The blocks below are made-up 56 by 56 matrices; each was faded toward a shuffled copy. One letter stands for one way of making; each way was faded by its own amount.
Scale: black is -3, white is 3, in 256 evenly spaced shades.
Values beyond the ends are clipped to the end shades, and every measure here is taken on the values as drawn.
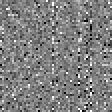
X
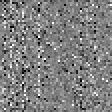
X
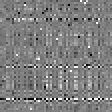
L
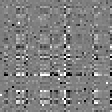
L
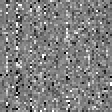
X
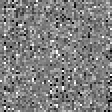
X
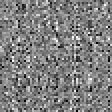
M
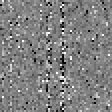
X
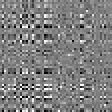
L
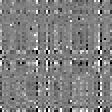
L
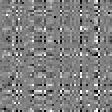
L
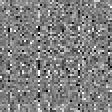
M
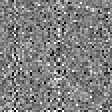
M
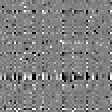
L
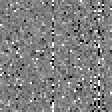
X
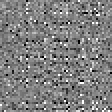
M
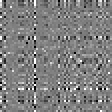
L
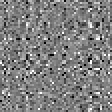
M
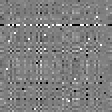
L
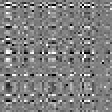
L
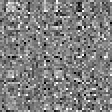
M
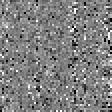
X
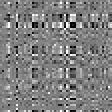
L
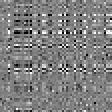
L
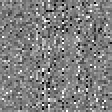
X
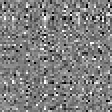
M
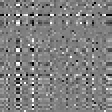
L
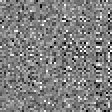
M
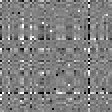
L
